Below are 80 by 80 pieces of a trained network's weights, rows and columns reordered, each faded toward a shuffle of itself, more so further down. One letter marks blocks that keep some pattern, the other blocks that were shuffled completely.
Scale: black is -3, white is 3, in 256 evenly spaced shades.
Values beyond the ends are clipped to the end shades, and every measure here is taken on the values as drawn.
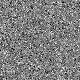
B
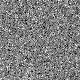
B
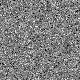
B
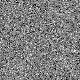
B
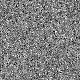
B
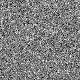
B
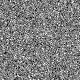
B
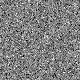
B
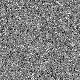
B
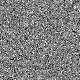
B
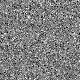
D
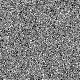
B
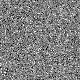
B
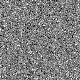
D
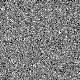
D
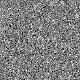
D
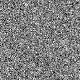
D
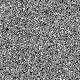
B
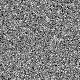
B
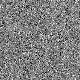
B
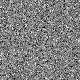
D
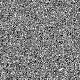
D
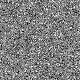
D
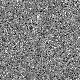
B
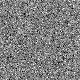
B
